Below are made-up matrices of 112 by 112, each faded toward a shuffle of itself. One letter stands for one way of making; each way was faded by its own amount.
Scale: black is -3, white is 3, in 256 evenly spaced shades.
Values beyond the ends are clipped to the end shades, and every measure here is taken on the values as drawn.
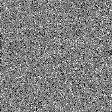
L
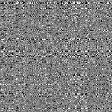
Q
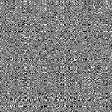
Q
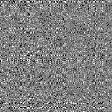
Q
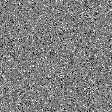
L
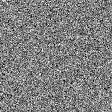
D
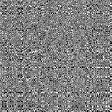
Q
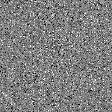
L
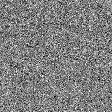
D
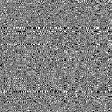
Q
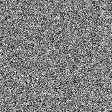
D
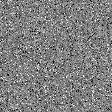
L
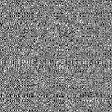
Q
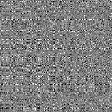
Q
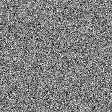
D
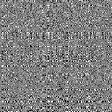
Q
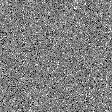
L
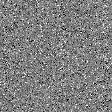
L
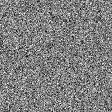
D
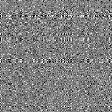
Q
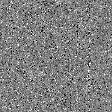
L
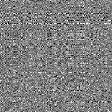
Q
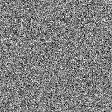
D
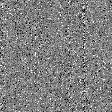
L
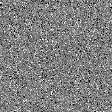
L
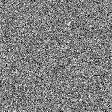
D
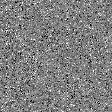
L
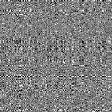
Q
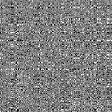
Q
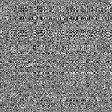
Q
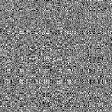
Q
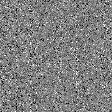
L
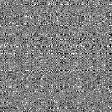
Q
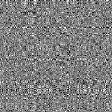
Q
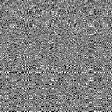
Q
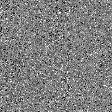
L
